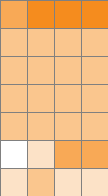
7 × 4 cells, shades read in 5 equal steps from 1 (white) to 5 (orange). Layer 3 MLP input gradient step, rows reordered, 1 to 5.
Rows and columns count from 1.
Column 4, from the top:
5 3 3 3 3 4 2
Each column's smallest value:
1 2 2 2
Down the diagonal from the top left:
4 3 3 3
